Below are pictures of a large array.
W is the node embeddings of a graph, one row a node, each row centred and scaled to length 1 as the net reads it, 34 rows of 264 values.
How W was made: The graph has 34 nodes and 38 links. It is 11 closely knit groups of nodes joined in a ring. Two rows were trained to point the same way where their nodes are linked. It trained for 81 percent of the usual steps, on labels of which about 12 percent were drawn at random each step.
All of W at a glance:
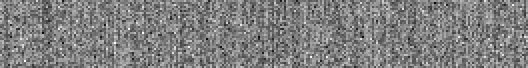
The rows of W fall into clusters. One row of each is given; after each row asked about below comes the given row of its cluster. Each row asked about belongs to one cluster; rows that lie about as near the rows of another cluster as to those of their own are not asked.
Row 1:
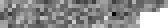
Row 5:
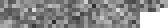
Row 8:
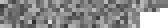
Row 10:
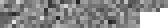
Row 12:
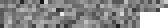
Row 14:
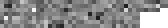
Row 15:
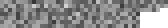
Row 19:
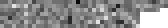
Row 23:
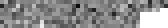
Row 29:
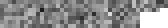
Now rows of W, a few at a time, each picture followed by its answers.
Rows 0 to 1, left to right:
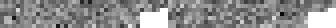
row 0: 19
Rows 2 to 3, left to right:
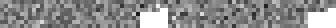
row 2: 15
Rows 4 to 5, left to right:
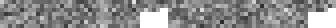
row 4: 15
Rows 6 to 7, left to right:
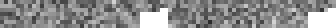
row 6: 19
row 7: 5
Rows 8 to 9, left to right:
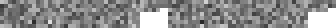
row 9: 23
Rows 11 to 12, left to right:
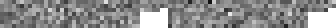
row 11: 10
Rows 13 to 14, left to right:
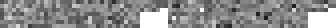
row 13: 29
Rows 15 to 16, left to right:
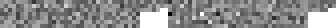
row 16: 23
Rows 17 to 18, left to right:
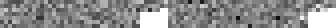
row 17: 14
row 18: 14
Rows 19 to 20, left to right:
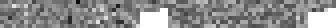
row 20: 8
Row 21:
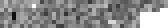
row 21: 1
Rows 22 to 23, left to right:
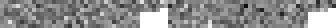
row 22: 5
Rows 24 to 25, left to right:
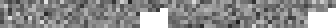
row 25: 10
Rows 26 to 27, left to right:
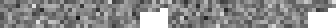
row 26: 12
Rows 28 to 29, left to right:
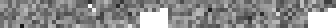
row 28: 1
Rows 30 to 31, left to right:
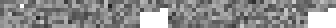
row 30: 29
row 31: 10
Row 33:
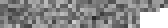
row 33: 8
